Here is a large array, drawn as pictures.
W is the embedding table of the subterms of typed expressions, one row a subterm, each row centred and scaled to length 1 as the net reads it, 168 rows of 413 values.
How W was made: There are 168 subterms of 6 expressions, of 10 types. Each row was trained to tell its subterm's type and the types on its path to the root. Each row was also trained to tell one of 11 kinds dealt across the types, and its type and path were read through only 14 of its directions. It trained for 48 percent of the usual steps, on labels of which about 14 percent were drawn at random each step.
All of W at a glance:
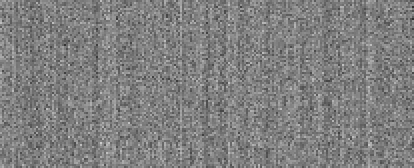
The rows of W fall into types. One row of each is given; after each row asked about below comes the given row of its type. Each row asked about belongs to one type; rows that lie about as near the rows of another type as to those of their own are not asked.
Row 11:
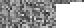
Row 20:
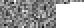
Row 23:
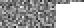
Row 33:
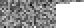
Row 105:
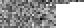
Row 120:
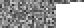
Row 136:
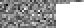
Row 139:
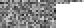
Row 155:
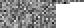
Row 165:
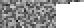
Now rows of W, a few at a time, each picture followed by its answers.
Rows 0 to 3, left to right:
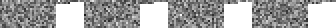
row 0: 139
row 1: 11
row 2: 23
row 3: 165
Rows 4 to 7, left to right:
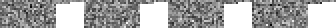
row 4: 33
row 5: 105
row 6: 23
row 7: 11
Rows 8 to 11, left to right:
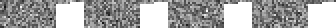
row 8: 33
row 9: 33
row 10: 11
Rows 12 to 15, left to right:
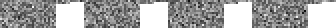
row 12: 23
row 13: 120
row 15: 136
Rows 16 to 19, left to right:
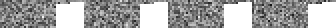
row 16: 136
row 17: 105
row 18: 11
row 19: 155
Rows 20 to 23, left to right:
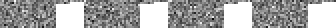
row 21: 165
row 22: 20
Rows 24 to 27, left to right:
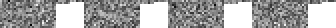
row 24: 165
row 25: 136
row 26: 23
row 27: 155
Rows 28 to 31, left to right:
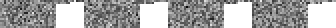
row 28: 155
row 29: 11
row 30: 165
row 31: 33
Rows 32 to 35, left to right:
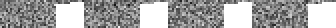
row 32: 120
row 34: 136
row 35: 165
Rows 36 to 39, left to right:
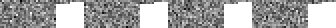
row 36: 105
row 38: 33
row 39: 23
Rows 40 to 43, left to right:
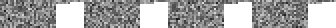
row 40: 33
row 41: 165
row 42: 105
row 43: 139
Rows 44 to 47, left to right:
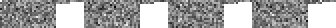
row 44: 165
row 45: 155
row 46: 23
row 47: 23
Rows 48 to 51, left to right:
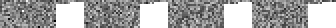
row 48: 155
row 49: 23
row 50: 11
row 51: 23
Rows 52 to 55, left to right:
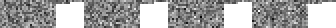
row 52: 11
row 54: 120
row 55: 139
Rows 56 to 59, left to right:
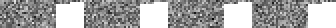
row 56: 20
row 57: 165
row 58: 20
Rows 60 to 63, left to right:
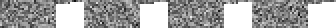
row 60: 23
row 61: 11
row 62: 33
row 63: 165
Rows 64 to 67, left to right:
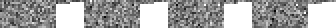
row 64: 120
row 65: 139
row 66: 165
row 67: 139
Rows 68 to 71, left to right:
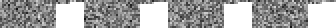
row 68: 165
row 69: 139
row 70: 120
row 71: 136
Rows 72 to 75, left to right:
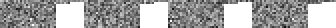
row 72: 20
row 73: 155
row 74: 20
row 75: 120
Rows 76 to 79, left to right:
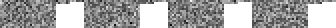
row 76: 165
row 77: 11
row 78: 136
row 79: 136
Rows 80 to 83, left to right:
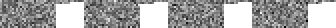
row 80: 165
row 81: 20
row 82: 105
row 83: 33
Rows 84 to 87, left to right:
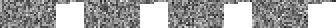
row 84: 165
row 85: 11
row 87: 155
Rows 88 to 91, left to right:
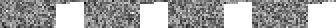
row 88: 139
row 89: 155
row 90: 33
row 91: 23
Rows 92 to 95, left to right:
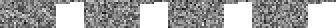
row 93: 139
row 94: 33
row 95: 120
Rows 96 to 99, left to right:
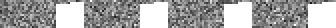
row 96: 33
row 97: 20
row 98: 11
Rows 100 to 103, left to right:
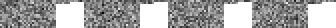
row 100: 136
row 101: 120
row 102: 165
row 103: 105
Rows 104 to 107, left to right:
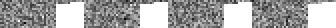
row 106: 11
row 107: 33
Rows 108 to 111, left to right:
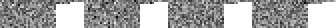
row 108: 155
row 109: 155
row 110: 105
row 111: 33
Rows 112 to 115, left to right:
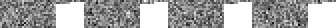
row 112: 139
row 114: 105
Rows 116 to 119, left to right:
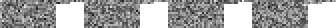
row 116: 20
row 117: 136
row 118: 155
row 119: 136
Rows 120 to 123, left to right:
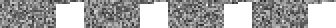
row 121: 11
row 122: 155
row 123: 136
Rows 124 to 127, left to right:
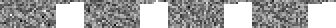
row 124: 136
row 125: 136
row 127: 23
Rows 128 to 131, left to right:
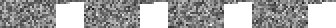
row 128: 139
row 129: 120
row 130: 139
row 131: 136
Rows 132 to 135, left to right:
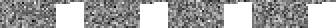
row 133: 105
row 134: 136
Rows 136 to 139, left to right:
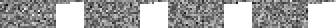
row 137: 23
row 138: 105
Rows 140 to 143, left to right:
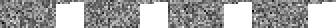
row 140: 139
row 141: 136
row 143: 165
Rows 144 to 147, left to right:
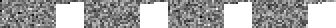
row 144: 120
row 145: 165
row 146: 155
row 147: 136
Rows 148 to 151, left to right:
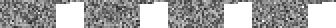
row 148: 23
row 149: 11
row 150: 33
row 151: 120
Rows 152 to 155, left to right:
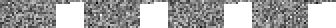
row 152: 136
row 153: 33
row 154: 33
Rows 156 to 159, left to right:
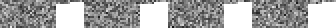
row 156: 120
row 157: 23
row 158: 165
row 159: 33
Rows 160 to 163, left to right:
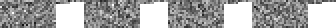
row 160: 139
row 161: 33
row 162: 33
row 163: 120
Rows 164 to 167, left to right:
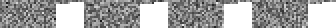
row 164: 120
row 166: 23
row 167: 23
